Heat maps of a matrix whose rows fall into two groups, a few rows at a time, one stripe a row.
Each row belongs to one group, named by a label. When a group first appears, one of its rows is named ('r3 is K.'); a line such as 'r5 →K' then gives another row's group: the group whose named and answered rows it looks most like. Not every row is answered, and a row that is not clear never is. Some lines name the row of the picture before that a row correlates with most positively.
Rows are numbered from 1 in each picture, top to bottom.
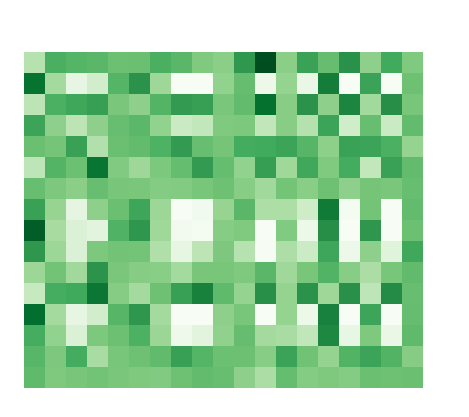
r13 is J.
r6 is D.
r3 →D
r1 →D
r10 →J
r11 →D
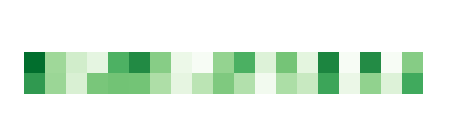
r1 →J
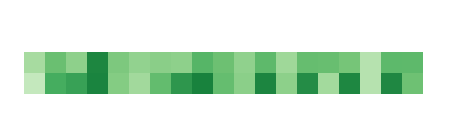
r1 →D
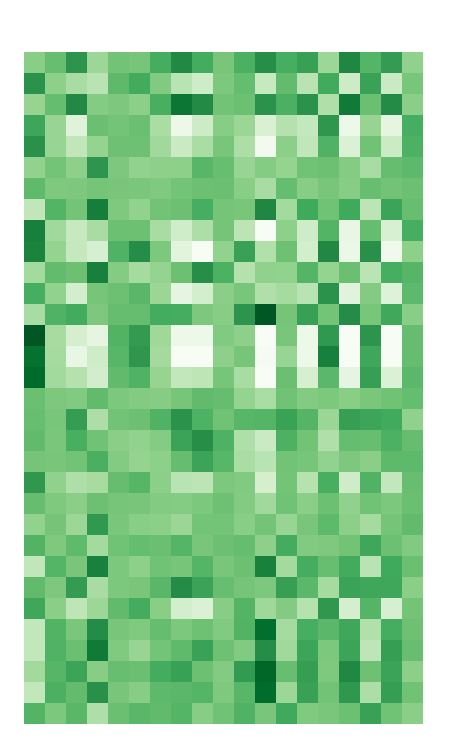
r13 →D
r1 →D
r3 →D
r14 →J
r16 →J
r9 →J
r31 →D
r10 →J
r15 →J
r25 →D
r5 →J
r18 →D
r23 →D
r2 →J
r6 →D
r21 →J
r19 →D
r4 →J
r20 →D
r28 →D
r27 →J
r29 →D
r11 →D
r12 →J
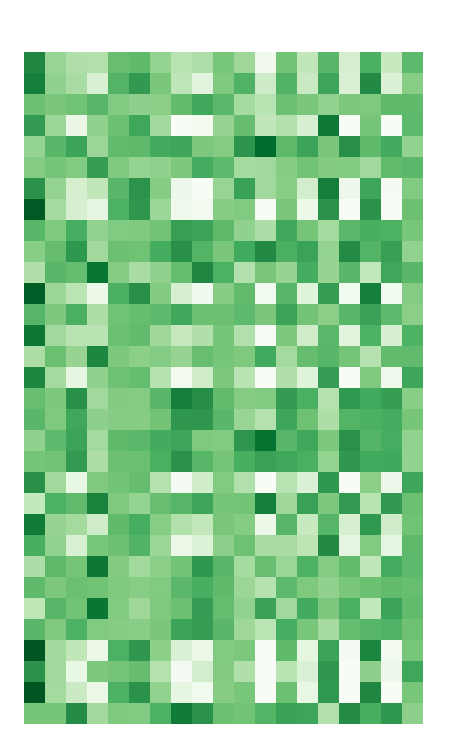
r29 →J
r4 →J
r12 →J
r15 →D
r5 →D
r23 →J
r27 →D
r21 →J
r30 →J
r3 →D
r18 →D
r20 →D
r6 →D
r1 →J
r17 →D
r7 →J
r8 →J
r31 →J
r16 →J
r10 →D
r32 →D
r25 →D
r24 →J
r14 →J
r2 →J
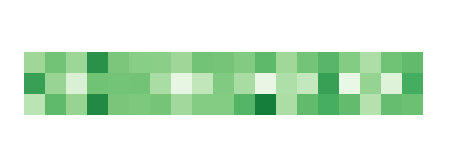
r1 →D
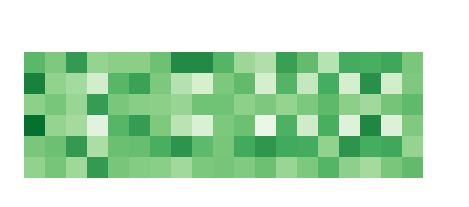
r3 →D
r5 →D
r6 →D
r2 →J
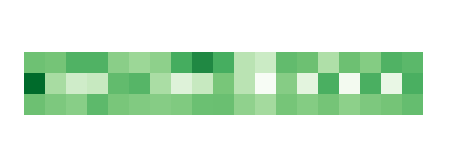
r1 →D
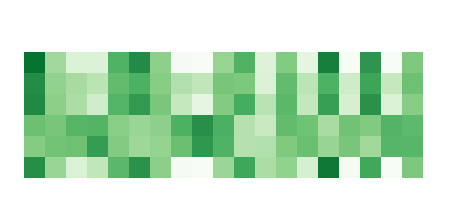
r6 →J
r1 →J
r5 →D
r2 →J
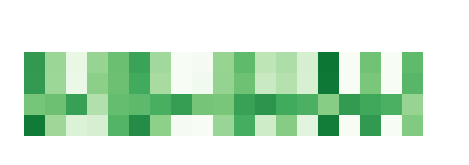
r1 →J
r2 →J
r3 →D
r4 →J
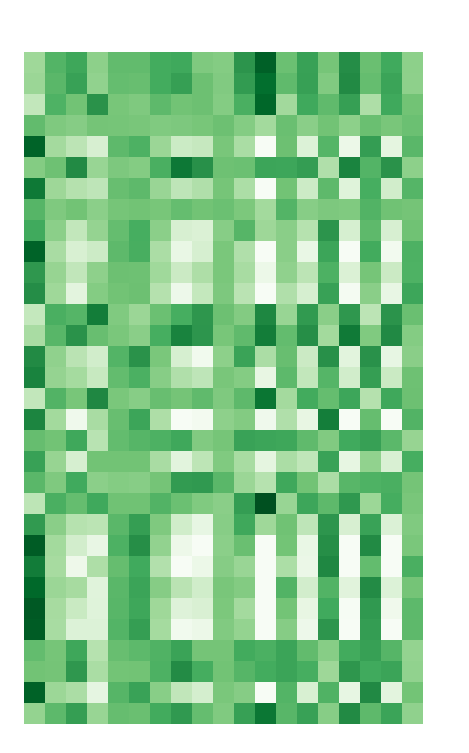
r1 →D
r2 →D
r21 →D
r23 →J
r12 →J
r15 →J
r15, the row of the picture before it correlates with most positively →4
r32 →D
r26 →J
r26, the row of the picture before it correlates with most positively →4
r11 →J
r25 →J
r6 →D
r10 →J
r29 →D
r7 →J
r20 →J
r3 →D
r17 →D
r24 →J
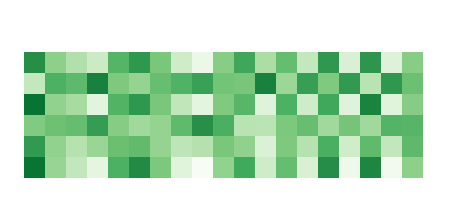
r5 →J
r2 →D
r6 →J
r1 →J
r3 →J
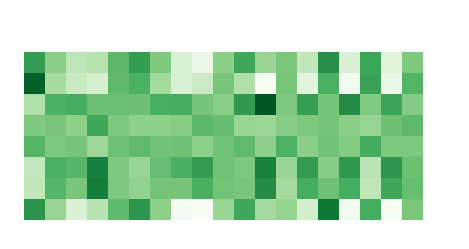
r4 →D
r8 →J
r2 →J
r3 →D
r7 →D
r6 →D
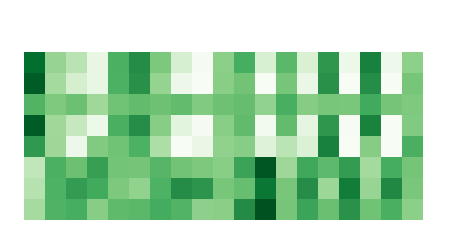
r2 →J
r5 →J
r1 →J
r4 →J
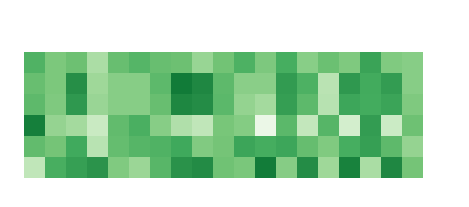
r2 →D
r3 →D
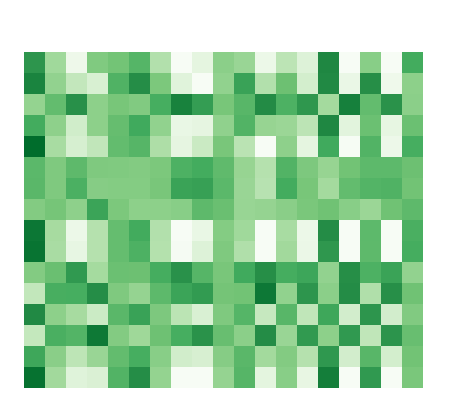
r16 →J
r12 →D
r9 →J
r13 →J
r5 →J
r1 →J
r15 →J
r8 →D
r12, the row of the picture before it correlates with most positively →6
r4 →J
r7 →D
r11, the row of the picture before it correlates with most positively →5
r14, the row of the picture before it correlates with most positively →6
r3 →D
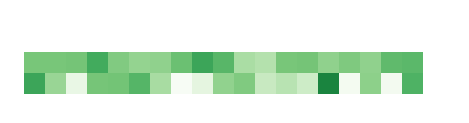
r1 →D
